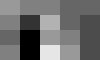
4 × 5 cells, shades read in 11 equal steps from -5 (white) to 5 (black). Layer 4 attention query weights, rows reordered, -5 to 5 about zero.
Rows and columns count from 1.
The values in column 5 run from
1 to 2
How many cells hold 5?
2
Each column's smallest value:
-1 0 -4 -1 1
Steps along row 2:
up down up up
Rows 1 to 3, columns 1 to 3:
-1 0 0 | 0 3 -2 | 1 5 -1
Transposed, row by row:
-1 0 1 0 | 0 3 5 5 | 0 -2 -1 -4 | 1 1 0 -1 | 1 2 2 2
